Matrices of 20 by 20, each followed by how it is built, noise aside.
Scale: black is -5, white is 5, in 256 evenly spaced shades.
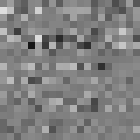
uneven rows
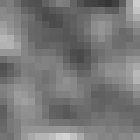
smooth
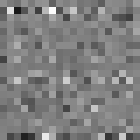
uneven rows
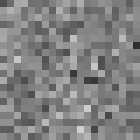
noise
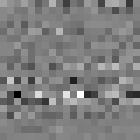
uneven rows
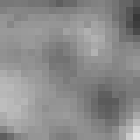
smooth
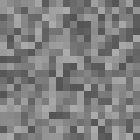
noise
